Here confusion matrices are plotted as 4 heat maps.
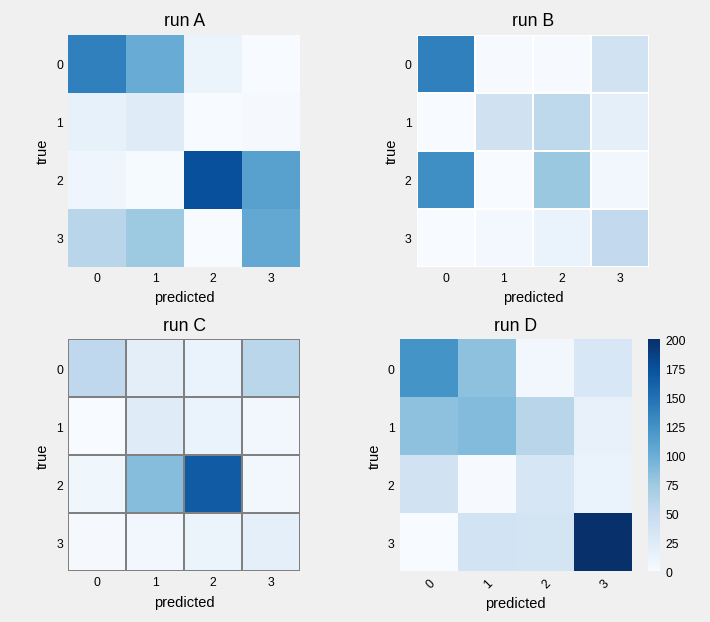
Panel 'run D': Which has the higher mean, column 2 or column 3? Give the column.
3
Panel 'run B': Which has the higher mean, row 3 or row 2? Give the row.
2
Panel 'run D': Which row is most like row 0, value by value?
1
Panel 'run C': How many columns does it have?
4
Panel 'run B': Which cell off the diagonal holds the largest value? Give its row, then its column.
2, 0
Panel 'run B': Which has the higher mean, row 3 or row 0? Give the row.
0
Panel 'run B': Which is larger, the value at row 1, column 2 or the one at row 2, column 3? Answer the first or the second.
the first
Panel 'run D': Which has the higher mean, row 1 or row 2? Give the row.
1
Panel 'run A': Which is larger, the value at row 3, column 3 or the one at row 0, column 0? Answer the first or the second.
the second
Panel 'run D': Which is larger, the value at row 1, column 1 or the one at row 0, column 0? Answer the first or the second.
the second
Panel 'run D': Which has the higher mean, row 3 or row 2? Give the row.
3
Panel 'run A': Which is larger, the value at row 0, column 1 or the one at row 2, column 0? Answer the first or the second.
the first
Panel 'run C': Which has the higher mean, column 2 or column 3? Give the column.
2
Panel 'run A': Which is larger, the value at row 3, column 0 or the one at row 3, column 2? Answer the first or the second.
the first
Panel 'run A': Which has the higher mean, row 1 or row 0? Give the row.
0
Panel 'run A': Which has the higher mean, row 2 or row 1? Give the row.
2
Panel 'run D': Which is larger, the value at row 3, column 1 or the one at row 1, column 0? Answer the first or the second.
the second
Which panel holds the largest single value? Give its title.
run D
